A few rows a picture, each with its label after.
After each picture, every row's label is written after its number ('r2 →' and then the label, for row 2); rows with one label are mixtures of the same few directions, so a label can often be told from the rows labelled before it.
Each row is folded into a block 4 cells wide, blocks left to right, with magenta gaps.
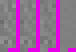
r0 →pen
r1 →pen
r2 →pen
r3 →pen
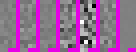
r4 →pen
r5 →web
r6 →web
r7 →web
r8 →pen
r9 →pen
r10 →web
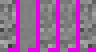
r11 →web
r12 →web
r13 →web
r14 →web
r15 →web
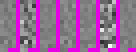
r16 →pen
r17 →pen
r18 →web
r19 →pen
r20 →web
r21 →web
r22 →pen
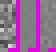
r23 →web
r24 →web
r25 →pen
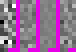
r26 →pen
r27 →web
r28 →pen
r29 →pen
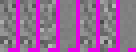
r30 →pen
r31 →pen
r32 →web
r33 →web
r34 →pen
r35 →pen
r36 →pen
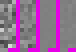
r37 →web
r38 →web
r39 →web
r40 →web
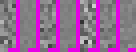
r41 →pen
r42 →pen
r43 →web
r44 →web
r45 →pen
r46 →web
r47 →web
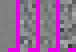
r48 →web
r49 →pen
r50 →pen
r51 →web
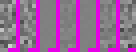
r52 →web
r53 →pen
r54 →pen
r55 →web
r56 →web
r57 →web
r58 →web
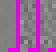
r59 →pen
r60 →pen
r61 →pen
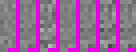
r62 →pen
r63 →web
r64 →web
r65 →web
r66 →web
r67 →web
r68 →web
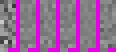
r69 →pen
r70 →web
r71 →pen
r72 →web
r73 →pen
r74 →web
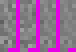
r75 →pen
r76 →web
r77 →pen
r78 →pen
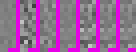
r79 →pen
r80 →pen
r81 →pen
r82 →web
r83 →web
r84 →web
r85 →web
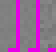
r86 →web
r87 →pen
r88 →web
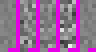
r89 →pen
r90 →pen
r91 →web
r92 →web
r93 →pen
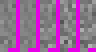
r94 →pen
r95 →pen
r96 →web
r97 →pen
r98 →web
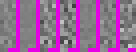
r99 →pen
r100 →web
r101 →pen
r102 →pen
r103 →web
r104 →pen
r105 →web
